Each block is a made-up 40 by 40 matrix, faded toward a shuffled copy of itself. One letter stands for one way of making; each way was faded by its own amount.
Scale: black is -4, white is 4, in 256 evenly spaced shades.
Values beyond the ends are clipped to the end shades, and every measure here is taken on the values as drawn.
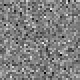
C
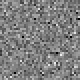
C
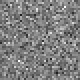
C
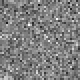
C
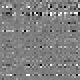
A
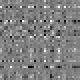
A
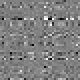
A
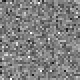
C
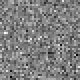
C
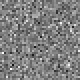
C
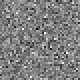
C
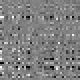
A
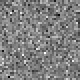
C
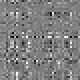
A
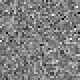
C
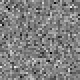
C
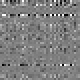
A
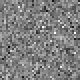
C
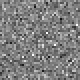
C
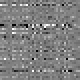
A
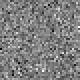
C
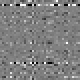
A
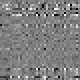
A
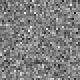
C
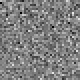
C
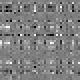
A
